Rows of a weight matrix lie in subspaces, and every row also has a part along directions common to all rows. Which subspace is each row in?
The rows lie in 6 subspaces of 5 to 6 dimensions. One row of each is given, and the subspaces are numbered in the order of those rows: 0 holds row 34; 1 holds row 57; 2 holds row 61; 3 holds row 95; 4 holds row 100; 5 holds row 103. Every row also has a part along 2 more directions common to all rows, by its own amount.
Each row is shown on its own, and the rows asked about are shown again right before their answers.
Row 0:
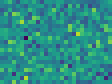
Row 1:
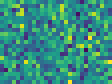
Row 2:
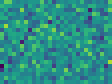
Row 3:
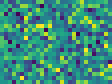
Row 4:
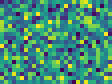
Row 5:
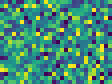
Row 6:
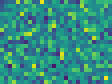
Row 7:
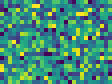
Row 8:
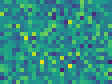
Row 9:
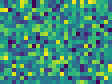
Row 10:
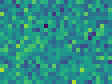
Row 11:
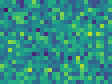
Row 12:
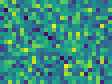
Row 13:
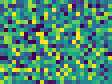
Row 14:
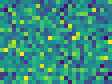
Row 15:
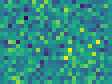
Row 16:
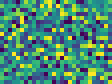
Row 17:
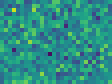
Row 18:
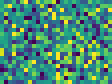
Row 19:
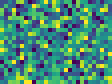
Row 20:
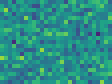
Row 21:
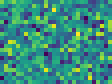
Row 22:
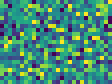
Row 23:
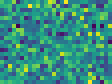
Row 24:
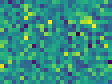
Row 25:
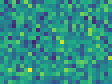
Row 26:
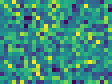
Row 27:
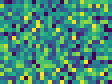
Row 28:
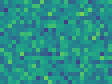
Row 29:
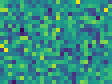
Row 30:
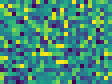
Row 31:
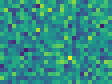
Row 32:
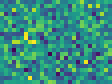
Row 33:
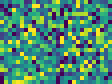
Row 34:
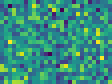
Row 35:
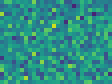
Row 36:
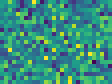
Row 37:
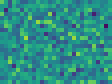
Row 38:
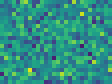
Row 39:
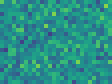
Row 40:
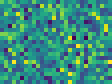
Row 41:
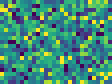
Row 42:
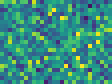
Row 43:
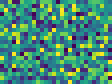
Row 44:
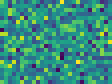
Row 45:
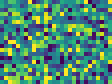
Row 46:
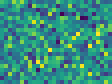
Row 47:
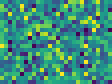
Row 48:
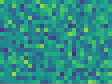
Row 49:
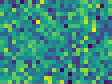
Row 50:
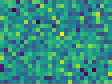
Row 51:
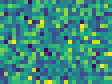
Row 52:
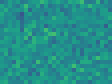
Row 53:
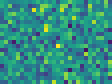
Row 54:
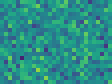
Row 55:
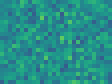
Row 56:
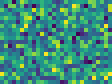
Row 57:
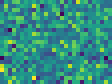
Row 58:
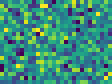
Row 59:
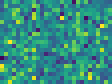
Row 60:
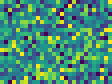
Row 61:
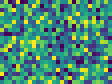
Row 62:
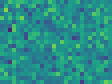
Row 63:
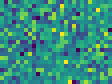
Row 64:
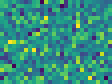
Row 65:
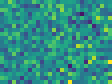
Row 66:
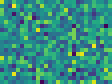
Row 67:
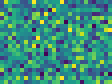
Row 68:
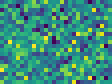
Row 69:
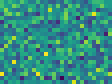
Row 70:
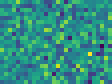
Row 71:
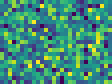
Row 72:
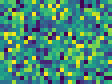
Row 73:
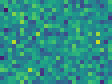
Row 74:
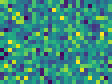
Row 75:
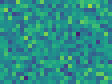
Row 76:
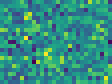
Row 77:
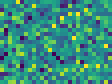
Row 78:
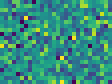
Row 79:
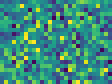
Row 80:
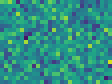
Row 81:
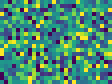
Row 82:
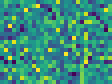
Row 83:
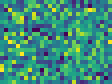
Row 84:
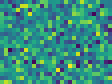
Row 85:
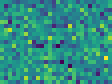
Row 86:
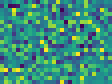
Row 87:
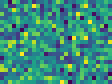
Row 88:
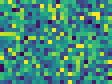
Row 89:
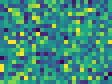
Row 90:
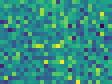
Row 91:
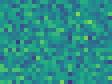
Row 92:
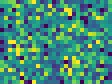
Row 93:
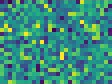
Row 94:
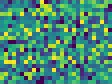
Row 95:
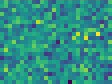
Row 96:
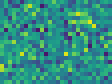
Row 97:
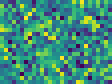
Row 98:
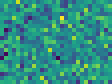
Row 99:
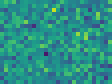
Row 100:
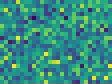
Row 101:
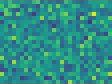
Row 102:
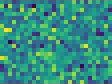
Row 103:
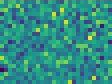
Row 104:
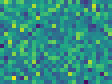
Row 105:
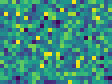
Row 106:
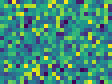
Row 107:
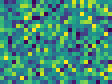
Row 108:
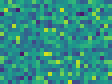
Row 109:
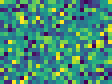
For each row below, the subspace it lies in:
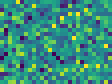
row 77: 4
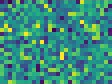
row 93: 4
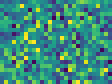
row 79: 0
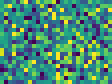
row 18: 0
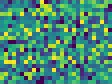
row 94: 4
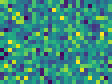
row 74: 4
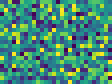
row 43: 5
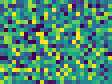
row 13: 0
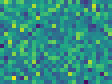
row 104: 2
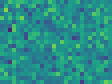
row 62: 1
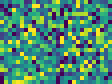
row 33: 0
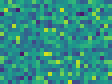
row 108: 4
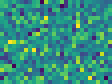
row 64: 4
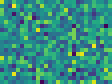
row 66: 1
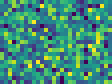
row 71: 3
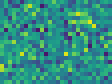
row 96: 3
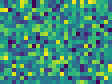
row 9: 2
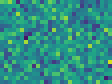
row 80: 4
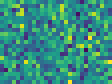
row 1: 5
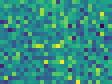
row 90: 1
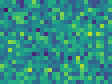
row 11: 2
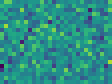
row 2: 3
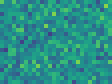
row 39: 5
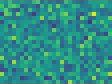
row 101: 2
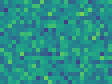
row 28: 4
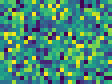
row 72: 3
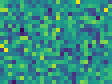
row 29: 4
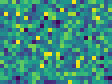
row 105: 0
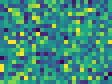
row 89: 3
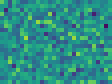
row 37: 1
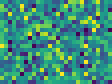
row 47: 1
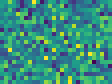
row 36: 2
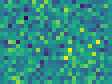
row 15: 0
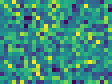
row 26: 5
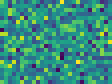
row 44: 4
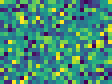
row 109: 1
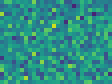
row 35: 2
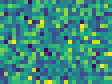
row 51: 0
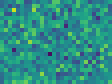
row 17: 0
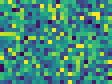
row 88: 3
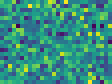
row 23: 5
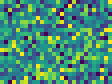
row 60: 1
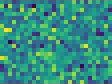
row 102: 1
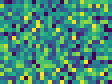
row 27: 2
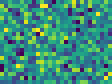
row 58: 3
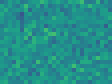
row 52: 5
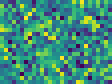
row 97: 1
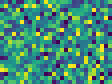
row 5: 5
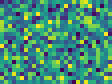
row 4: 2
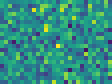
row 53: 1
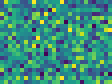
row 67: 2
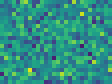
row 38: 2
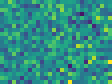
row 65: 2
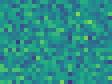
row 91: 0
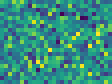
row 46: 3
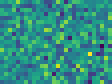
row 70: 5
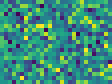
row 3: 3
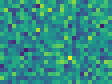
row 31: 1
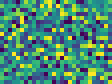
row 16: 5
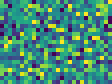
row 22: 2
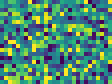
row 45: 3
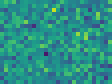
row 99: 3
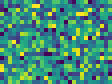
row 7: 4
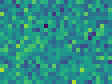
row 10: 5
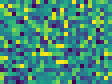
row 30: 0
